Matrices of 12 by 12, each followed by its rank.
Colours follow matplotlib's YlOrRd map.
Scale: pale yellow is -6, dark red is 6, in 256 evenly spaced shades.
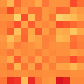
two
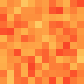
full rank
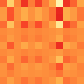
one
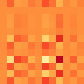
one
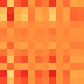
one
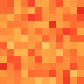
full rank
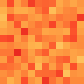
full rank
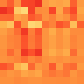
two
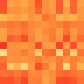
two
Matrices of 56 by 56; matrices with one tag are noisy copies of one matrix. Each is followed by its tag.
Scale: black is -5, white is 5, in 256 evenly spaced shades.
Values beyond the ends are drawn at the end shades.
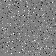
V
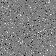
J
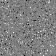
J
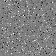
V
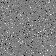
J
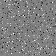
V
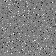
V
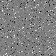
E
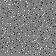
V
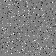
V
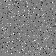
V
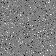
J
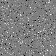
J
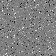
E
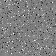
V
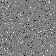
J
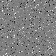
E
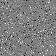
J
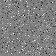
V
